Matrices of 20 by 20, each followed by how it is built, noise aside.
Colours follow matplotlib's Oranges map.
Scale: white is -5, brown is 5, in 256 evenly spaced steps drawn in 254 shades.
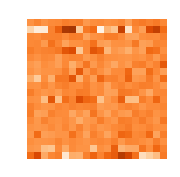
uneven rows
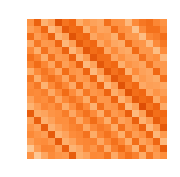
Toeplitz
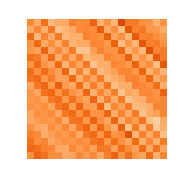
Toeplitz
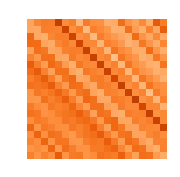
Toeplitz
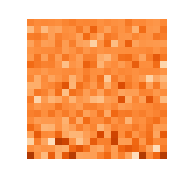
uneven rows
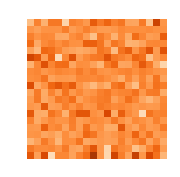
uneven rows
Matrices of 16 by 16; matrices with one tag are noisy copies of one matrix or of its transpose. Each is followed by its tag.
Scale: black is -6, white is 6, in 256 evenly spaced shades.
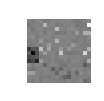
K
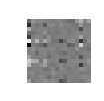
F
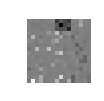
K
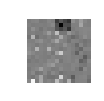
K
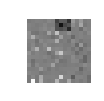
K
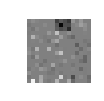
K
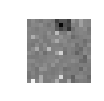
K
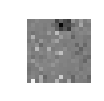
K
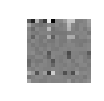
F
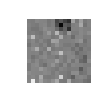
K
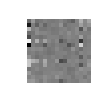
F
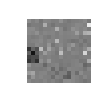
K
